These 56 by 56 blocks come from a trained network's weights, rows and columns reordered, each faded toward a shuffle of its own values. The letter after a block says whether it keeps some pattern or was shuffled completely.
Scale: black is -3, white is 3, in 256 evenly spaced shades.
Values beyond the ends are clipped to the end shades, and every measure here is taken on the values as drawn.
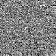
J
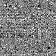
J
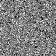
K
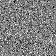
K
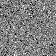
K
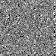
J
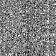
J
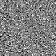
J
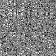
J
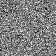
K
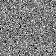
K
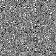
J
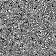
K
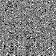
J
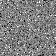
K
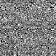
J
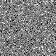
K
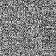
J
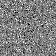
K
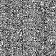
J
